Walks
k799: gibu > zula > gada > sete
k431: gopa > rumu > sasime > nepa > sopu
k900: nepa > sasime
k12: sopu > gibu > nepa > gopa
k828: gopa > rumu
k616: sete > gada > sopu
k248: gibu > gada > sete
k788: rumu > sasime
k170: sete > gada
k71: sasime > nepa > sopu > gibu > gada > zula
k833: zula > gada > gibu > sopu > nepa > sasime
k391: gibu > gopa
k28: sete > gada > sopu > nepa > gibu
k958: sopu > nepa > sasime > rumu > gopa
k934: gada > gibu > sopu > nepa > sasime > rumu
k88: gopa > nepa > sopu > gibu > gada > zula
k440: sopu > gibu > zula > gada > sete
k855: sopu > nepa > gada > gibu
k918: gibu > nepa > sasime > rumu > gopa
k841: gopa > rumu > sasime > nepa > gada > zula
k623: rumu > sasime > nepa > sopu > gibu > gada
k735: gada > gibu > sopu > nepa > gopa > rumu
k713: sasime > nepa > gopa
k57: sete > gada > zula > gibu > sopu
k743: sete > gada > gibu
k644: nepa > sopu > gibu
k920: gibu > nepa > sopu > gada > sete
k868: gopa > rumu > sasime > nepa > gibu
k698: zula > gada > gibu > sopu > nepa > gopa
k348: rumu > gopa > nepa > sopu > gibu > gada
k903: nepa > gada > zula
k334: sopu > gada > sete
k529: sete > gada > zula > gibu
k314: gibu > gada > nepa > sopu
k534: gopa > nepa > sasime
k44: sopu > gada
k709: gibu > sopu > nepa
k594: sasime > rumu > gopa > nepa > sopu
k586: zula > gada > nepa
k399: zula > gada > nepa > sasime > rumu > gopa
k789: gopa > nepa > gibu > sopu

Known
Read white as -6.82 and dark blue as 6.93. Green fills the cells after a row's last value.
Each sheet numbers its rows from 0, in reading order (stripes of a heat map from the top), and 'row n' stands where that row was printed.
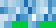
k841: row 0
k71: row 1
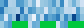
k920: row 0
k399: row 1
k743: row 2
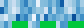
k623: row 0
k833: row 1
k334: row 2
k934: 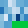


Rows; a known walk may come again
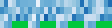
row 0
k903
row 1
k698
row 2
k841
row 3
k594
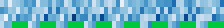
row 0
k399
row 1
k440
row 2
k314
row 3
k248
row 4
k586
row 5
k789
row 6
k855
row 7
k868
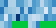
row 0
k920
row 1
k534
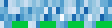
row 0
k170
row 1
k391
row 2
k71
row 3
k918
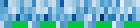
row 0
k334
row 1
k743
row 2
k616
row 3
k735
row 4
k529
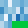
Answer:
k833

